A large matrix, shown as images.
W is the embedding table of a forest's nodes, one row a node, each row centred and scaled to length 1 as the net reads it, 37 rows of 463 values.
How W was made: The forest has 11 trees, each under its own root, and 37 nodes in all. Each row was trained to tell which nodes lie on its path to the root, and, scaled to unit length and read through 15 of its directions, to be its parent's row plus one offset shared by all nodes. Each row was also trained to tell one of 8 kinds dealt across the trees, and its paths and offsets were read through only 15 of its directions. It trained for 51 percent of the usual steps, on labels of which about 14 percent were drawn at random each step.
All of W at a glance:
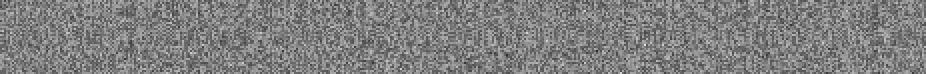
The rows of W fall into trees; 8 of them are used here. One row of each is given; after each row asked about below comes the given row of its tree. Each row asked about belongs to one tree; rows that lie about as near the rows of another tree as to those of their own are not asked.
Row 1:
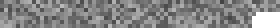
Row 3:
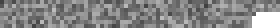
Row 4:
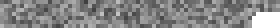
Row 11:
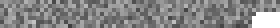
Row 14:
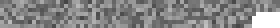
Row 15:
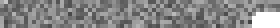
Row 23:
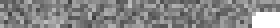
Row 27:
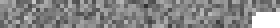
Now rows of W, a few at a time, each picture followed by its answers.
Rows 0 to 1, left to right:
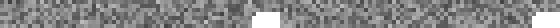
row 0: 4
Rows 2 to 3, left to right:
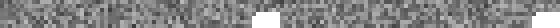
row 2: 3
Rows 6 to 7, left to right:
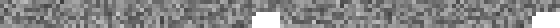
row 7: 14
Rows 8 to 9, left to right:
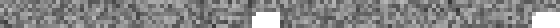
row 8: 11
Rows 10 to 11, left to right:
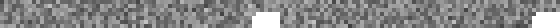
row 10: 4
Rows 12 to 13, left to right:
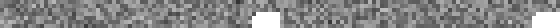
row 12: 1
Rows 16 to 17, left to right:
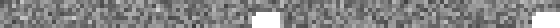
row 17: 15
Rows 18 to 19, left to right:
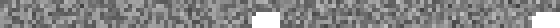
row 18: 3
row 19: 27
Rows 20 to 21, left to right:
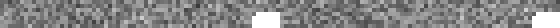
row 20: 3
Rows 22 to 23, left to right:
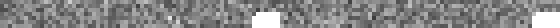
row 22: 3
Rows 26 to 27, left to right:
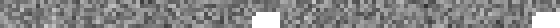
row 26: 1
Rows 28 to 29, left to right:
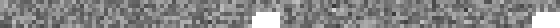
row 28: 27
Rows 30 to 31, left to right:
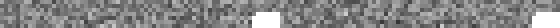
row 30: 11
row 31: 15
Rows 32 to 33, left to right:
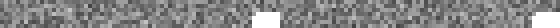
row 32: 27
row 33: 27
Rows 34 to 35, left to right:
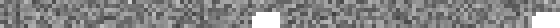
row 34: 11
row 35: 4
